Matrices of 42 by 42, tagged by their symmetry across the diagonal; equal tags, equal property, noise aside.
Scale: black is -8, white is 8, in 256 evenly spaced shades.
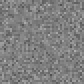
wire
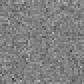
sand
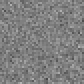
wire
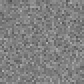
sand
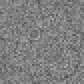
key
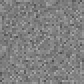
key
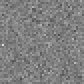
sand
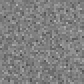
wire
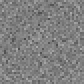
key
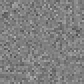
wire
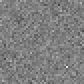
key
